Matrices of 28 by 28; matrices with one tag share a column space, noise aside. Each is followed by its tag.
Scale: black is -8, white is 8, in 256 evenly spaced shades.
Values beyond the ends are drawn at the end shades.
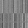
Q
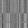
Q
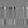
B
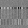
B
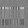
B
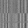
Q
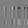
B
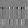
B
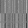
Q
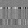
B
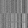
Q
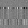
B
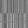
Q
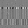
B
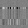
B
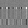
B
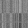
Q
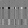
B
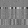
B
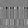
B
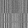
Q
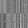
Q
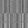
Q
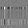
B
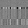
B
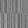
Q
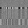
B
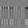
B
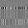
B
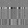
B
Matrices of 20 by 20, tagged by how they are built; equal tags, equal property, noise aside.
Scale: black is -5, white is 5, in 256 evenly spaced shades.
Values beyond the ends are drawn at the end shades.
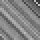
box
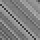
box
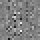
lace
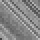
box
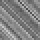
box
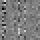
lace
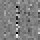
lace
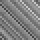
box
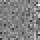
lace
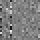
lace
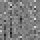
lace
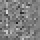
lace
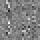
lace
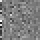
lace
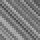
box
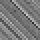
box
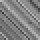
box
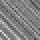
box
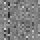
lace
